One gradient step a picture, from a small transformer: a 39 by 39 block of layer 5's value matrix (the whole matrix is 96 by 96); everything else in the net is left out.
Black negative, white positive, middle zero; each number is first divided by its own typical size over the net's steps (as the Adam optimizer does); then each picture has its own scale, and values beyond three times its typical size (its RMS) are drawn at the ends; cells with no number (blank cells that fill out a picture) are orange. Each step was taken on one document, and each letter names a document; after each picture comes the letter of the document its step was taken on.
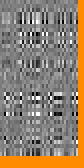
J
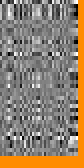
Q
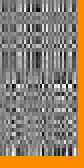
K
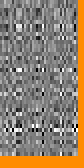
J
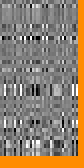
J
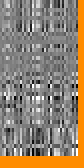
J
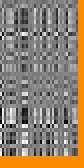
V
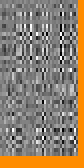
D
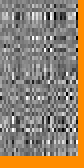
D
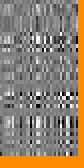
D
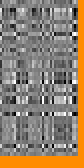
K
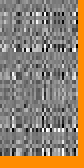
D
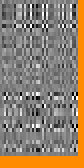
J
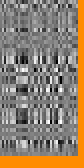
V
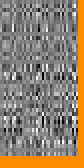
D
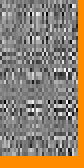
Q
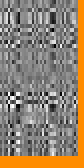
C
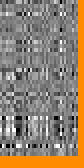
K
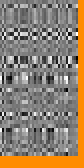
V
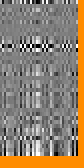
Q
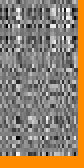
C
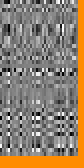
Q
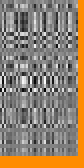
V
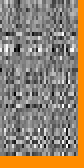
C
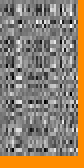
C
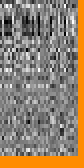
C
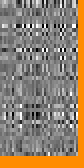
J
